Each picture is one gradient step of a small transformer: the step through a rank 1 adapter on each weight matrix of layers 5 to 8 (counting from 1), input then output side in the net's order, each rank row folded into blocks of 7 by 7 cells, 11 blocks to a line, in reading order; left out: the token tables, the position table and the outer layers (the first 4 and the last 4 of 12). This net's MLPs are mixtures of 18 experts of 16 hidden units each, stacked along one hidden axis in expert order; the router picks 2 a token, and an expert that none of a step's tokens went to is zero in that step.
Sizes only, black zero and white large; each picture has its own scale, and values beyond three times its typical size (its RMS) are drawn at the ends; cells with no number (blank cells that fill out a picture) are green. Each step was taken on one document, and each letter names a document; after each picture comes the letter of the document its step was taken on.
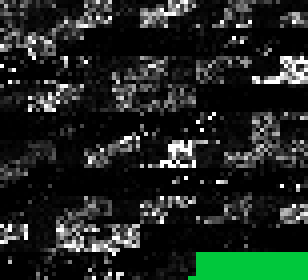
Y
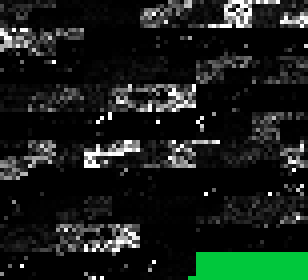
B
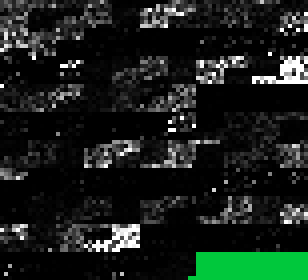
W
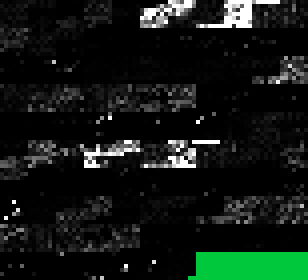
B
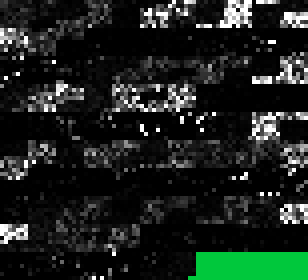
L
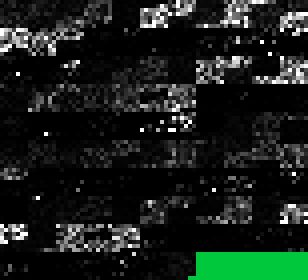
W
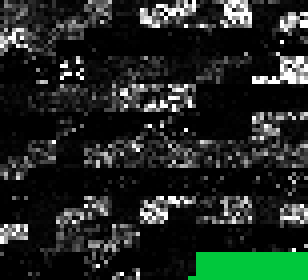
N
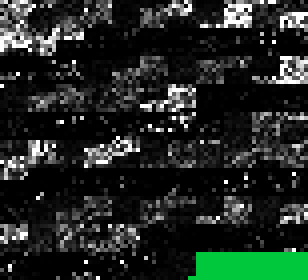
W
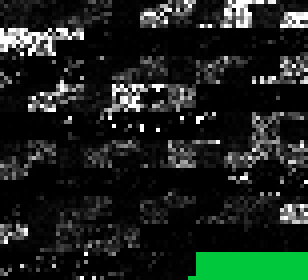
L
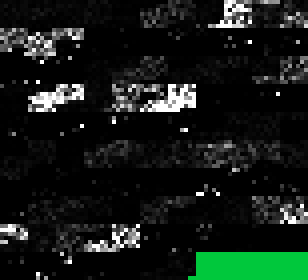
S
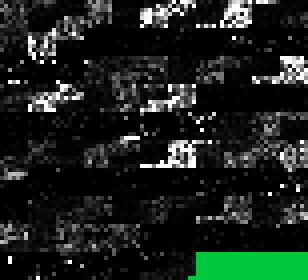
Y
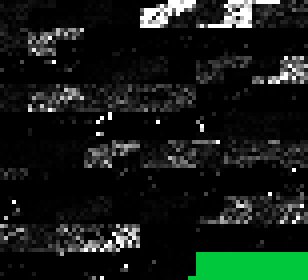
B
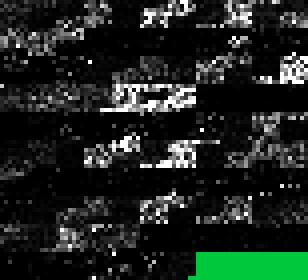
Y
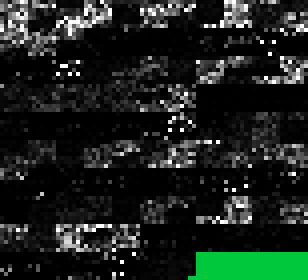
W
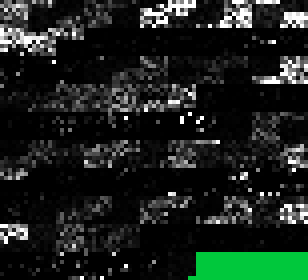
L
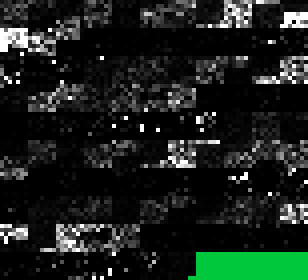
L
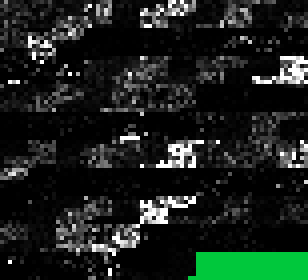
Y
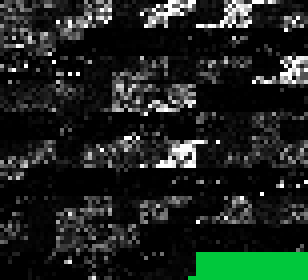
Y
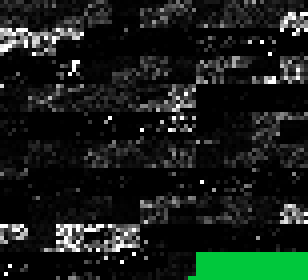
W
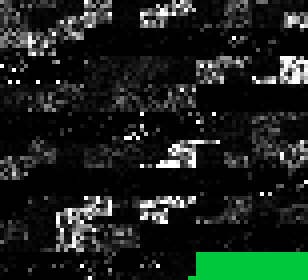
Y
